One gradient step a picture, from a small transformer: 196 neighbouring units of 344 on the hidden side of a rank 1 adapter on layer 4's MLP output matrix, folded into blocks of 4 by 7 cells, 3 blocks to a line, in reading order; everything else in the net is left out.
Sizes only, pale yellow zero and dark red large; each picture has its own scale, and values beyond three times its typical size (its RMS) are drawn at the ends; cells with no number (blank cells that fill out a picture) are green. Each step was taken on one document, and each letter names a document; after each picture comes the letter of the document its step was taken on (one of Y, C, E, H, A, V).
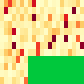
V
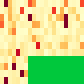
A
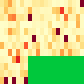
A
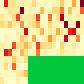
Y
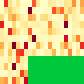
A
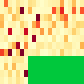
Y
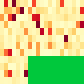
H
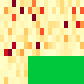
H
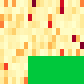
A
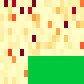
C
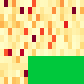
C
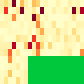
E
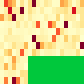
A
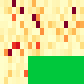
H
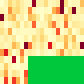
C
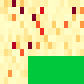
E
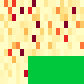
Y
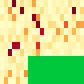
H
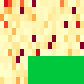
V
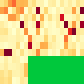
E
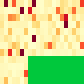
Y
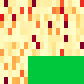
A
